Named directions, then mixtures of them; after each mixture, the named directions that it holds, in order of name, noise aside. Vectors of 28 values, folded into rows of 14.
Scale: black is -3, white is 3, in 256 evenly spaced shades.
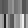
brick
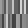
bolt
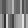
bolt, brick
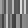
bolt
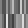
bolt, brick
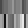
brick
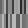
bolt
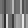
bolt, brick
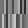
bolt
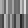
bolt, brick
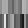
brick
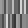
bolt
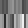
brick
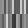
bolt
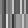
bolt, brick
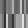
bolt, brick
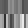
brick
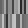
bolt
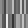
bolt, brick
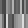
bolt, brick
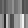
brick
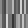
bolt, brick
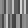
bolt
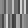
bolt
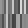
bolt
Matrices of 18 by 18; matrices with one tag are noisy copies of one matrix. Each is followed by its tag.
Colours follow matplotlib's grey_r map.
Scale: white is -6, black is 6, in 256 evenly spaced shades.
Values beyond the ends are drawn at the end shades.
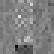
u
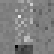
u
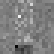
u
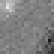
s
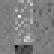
u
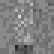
u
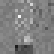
u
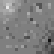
s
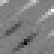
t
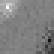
s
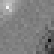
s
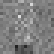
u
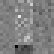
u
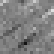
t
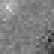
s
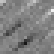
t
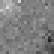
s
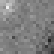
s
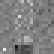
u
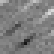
t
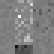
u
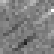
t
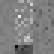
u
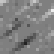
t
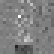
u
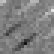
t
